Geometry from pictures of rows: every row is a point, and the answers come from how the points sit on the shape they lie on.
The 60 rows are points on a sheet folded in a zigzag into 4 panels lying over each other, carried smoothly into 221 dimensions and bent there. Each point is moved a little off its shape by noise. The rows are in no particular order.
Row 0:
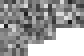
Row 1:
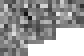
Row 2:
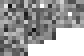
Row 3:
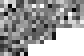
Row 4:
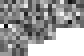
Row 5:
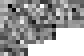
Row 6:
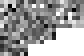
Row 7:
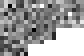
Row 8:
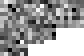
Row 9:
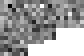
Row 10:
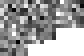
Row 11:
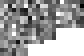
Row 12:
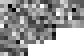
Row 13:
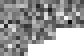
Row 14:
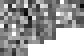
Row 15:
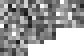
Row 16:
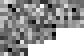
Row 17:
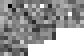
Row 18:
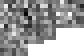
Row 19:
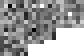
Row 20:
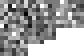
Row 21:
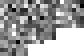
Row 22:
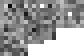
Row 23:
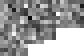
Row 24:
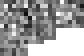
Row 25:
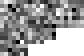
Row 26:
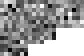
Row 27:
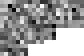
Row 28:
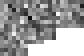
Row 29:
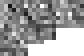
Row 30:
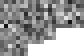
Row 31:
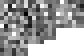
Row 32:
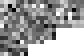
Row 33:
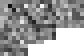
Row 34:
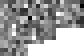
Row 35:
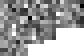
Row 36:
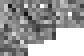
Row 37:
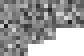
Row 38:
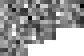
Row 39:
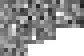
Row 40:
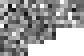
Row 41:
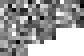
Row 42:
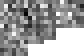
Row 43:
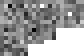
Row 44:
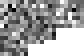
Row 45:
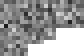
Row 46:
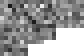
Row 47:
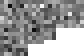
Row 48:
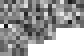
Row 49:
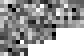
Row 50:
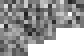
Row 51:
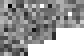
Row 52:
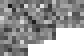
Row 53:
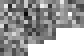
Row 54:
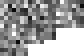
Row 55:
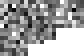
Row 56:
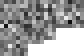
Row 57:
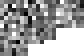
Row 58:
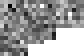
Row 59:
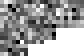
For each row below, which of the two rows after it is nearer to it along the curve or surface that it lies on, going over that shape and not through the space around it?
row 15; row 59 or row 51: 51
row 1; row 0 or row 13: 13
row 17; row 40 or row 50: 40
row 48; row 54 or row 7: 7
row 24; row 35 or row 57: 57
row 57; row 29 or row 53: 53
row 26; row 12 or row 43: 43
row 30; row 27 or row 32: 32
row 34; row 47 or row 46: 46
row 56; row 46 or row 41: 41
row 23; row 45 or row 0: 45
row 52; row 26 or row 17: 17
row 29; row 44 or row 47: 47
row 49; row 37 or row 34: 34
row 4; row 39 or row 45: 45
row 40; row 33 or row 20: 20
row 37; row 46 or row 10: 10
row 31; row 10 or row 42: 42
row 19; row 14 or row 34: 14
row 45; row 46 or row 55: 55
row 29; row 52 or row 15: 52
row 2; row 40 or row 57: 40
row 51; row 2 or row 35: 2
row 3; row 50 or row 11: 50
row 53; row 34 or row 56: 56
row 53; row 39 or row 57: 57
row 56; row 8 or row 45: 45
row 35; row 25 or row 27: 27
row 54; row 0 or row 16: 16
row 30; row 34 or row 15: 15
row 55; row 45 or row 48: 48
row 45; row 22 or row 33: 22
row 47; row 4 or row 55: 55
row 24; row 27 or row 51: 51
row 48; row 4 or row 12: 4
